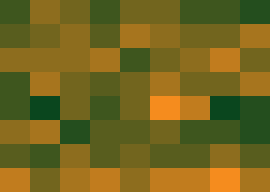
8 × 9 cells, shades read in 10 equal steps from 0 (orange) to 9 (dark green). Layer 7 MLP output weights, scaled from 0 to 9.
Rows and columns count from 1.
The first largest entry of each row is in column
9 1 5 1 2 3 2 2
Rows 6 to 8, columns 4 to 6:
6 6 5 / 6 5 6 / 2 4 2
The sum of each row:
55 41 38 42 52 54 50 23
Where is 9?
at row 5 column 2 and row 5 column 8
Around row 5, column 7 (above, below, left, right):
5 7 0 9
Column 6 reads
5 4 5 3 0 5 6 2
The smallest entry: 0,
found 2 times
